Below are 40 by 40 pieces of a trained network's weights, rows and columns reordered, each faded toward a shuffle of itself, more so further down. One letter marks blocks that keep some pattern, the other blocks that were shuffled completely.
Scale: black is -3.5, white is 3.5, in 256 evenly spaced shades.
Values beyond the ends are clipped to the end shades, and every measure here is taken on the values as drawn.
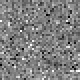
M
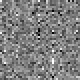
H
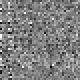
H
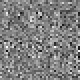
H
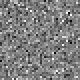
M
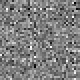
H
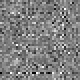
H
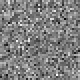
M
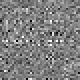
H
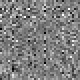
H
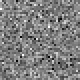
M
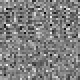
H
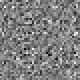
H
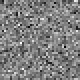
M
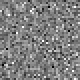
M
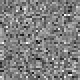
H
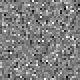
M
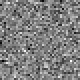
M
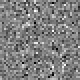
H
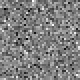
M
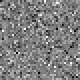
M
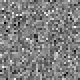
M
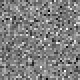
M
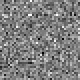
H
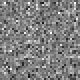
H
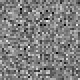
H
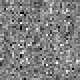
H
